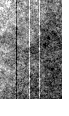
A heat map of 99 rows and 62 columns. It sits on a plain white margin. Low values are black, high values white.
There is an overall slope up to the top left. The values follow a bell shape. Columns 17, 30 and 40 stand out from the rest. The ninth with the highest average is the top left. The grain runs up and down.
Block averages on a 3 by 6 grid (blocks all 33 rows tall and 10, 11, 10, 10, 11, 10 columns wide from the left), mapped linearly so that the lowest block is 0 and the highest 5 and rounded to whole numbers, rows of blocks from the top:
5 4 4 3 2 2 | 3 2 3 2 0 0 | 3 2 2 1 0 0
